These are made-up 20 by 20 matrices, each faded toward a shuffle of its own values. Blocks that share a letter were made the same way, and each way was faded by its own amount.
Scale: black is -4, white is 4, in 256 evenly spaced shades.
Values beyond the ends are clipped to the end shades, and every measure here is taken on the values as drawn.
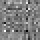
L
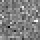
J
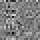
L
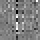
L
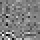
L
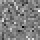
J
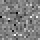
J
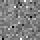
J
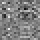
L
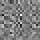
L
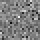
J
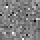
J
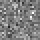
J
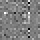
L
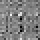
L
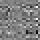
L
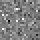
J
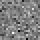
J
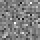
J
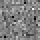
J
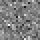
J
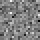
J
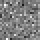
J
